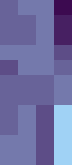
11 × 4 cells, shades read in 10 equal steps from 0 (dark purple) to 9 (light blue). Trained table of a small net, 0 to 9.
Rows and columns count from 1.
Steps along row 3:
same up down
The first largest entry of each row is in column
2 3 3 1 2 4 4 4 4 4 4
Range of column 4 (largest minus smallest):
9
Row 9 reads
4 5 3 9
